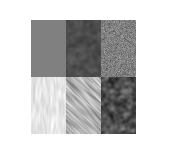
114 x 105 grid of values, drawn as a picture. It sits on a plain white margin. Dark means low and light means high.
It is made of 2 by 3 panels. Panel 1,1: middling, flat. Panel 1,2: low, blotchy, faint in contrast. Panel 1,3: middling, fine-grained. Panel 2,1: very high, streaked downward, faint in contrast. Panel 2,2: high, slanting down to the right. Panel 2,3: low, blotchy.
